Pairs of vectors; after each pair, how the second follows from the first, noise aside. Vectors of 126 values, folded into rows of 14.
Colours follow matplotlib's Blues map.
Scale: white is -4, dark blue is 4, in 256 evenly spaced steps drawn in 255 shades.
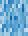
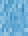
shrunk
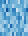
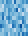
reversed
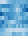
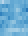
shrunk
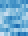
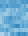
shrunk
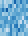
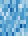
reversed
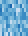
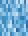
reversed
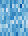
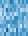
reversed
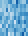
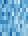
reversed
